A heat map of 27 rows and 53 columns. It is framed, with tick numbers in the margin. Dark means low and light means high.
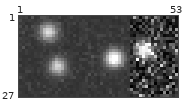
The left part is calmer, up to a seam about 70% of the way across. No overall slope runs across the table. On average the colour sits 30% of the way up the scale. The values are skewed, with a long tail toward high values. Neither half mirrors the other. There are four bumps.
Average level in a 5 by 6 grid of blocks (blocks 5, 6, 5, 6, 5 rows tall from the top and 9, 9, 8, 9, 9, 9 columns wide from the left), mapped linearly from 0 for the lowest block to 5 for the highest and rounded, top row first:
120000 | 120121 | 020531 | 030101 | 000010
